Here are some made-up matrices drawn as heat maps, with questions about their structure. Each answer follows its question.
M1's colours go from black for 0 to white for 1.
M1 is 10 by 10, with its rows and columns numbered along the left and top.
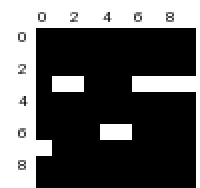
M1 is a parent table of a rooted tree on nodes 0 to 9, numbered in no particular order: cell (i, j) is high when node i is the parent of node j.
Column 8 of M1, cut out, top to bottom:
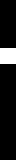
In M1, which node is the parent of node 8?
3
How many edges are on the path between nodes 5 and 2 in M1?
3
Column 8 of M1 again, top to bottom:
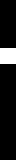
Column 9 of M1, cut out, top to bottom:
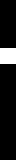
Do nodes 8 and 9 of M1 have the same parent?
yes
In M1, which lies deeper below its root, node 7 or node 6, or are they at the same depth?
the same depth
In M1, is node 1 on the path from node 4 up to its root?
no
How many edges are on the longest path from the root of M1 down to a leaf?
2
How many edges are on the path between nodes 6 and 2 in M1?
2
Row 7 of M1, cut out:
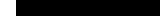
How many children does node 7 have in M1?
1
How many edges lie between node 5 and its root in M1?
2
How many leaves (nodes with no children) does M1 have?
7
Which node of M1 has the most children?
3
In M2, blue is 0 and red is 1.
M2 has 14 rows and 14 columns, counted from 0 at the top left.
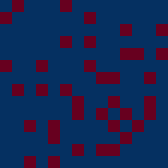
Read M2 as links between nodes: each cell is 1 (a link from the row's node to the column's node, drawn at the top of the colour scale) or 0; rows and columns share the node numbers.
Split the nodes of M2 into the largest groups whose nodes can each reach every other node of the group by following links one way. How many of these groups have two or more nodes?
2
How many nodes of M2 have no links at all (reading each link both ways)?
0
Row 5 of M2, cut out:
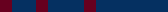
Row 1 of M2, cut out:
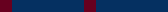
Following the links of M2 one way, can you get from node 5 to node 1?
yes
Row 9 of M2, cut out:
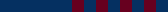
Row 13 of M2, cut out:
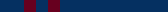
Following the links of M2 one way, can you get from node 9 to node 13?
yes
